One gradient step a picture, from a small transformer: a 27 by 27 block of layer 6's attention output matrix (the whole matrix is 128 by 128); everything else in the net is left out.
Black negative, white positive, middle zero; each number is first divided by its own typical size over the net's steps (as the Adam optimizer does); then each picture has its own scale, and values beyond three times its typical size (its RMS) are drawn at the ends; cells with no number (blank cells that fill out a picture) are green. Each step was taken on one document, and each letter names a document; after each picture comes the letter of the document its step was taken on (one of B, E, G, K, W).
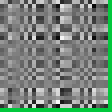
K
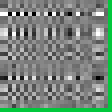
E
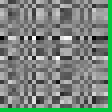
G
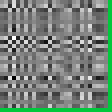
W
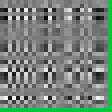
W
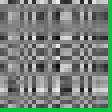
K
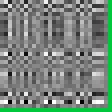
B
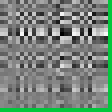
K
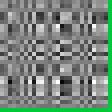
K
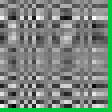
G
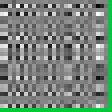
E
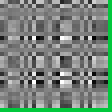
G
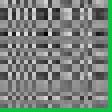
W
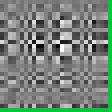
G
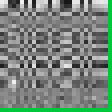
K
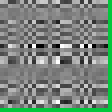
G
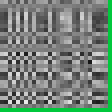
W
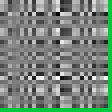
K
